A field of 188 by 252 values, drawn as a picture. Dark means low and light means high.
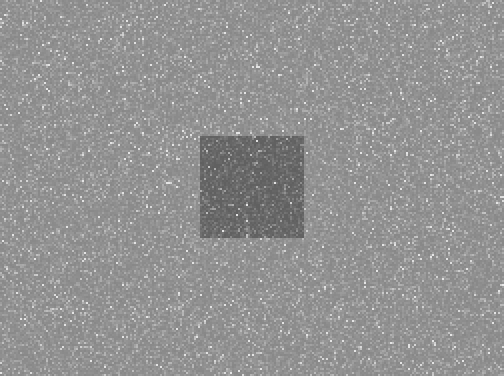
Stripes: none. Ninth with the lowest average: centre. Odd patch: lower, in the centre. Slope: none.
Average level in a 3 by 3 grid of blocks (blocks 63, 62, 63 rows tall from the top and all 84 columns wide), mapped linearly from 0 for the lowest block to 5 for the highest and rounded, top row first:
555
505
555
